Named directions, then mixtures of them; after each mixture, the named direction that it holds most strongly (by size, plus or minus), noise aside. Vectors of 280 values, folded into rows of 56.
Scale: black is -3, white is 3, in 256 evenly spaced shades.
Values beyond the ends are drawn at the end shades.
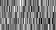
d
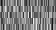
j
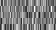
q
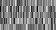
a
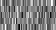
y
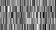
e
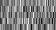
d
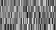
q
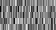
a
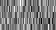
d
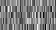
e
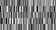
a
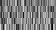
j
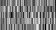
e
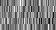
d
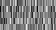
a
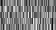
j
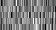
j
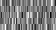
y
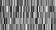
a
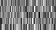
q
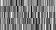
j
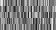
j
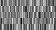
q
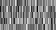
a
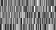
q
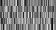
j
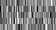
a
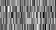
e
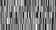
j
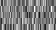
q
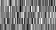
d
